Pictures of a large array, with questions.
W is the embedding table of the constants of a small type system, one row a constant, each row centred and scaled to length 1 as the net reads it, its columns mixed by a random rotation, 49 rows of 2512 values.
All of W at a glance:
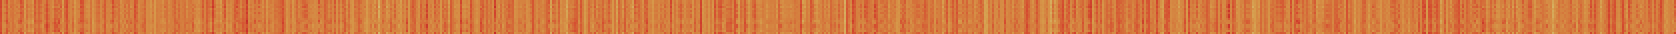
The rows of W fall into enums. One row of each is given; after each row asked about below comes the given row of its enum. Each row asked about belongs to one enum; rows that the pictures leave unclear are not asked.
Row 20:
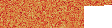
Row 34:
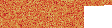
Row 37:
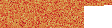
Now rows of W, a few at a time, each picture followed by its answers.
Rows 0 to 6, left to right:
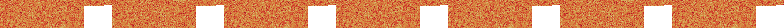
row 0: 20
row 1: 34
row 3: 20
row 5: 34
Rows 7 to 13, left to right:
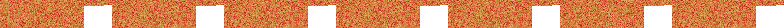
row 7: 37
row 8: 20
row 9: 20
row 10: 20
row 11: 20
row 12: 34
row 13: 20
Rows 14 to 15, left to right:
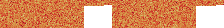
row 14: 37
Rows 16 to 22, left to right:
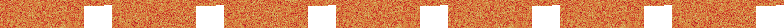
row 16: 20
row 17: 37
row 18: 34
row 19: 20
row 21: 20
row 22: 37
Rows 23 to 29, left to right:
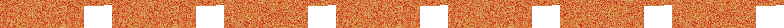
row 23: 20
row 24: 20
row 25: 37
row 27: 20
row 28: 34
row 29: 37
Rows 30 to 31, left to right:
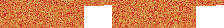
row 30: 34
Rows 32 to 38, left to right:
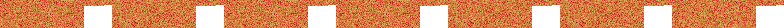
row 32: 34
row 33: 37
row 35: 34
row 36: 37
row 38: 20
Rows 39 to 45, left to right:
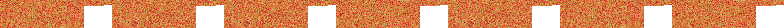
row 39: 20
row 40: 37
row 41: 37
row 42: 34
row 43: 37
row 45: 34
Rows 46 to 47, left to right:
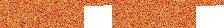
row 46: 37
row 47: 34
